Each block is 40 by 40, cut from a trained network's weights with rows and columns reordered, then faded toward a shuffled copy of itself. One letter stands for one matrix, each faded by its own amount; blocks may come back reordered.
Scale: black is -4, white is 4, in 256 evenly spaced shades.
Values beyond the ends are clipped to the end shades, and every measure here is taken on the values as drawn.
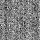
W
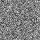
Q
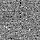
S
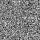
Q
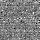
S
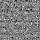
S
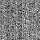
W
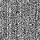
W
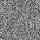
Q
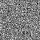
Q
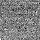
S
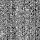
W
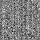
W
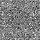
S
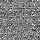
S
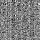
W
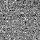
S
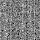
W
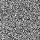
Q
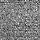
S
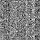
W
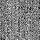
W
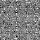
S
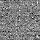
S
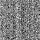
W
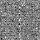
S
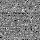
S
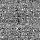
S
